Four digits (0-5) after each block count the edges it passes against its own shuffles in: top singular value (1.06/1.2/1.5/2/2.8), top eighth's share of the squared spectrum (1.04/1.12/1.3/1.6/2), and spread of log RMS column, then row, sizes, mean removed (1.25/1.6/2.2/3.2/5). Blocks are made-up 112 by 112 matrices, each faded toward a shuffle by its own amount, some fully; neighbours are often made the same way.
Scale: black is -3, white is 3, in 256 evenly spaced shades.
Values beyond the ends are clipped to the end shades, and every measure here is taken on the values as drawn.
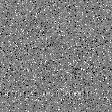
3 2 0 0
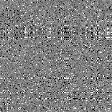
4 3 2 3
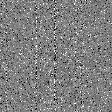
2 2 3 0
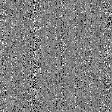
1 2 4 0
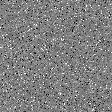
0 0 0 0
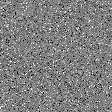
0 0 0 0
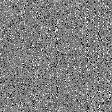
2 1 2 0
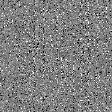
1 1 3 0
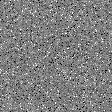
0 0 0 0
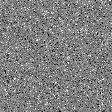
0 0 1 0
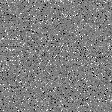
3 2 0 1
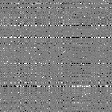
5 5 2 3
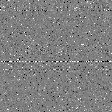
4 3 0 2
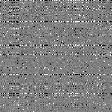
5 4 2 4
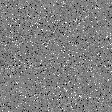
2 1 0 1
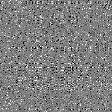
4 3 2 3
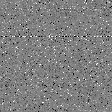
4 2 0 1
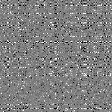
5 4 2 3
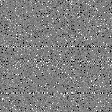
4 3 1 2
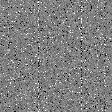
2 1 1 0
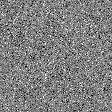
0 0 0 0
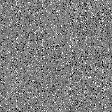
1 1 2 0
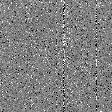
2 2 3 0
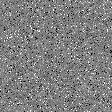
2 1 0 0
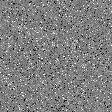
0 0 0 0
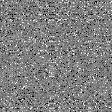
4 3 0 2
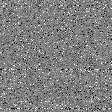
3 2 0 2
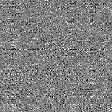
4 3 2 3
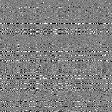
5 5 2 4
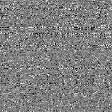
4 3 1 3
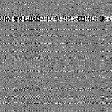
5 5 2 4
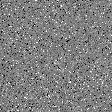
1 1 0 0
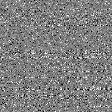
4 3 1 3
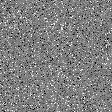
1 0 0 0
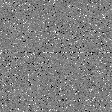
3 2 0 1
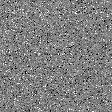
2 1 0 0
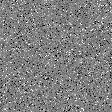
0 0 0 0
